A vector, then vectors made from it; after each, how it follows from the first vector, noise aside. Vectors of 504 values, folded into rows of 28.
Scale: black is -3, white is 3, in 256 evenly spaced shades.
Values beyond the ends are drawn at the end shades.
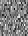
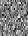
copied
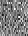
sign-scrambled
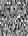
copied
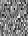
copied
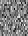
copied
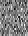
sign-scrambled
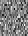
copied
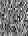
sign-scrambled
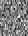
copied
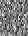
sign-scrambled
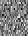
copied
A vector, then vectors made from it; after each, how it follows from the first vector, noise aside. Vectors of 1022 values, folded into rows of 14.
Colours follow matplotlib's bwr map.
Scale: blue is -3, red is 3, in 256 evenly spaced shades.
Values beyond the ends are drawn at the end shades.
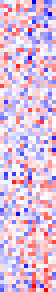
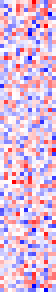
sign-scrambled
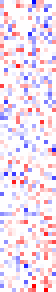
partly zeroed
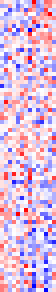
negated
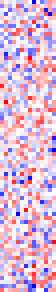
sign-scrambled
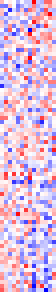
negated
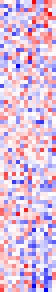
negated
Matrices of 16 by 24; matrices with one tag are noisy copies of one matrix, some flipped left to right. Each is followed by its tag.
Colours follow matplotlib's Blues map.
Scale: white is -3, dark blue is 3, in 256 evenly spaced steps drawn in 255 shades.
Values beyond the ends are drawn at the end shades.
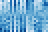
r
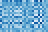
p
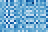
p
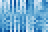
r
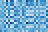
p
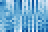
r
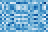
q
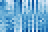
r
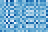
p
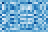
q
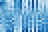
r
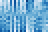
r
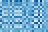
p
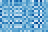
p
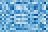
q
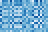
p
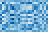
q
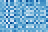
p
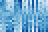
r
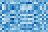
q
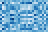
q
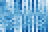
r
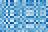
p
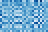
p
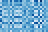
p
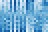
r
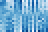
r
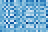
p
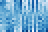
r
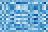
q
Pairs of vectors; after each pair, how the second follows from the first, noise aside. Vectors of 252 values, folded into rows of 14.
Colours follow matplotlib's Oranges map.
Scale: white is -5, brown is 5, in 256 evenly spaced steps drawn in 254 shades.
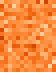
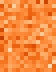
copied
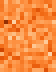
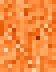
shuffled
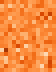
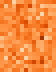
shuffled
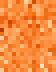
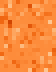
partly zeroed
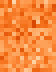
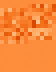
partly zeroed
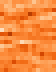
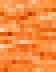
copied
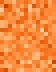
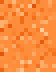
partly zeroed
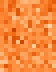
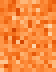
copied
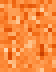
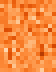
copied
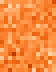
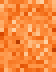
shuffled
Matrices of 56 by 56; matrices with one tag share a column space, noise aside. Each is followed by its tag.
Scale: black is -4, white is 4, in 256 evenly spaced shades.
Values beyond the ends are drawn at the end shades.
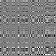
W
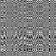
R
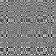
W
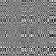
W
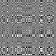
W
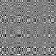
W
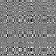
W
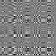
W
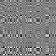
W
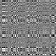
W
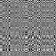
R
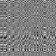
R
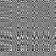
R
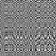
R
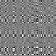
W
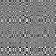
W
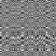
R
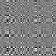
W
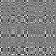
W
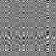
R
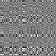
W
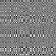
W
